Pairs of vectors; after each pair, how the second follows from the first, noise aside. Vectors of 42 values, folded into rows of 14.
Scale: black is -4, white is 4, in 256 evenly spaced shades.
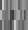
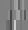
partly zeroed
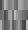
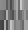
wrapped around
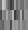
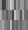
negated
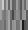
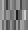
wrapped around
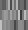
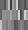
copied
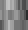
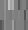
partly zeroed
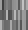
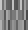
wrapped around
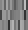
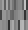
copied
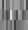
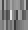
copied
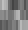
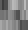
negated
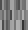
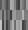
copied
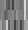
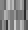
negated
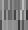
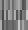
negated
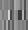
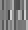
negated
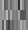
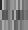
wrapped around
